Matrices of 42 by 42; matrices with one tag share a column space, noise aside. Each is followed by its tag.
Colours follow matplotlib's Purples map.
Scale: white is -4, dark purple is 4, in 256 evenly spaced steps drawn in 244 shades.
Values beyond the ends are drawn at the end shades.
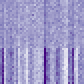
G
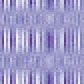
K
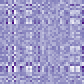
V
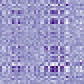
V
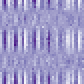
K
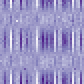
K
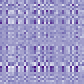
V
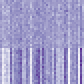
G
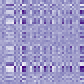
V
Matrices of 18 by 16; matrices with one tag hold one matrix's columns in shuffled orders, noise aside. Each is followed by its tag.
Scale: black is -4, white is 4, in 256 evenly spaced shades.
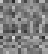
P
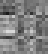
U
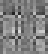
U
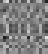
P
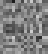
P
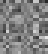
P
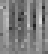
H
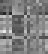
U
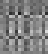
U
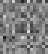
P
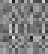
P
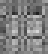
U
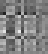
U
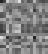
P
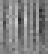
H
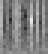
H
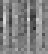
H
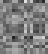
P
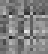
U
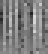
H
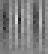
H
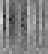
H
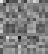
P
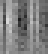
H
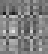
U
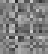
P
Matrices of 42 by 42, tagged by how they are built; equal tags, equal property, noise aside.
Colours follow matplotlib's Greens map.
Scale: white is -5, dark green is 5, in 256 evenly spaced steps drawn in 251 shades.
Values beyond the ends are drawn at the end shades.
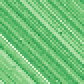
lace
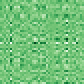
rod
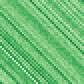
lace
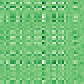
rod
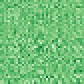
rod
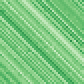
lace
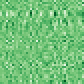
rod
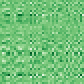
rod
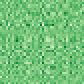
rod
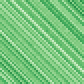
lace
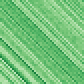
lace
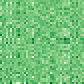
rod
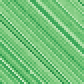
lace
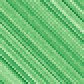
lace
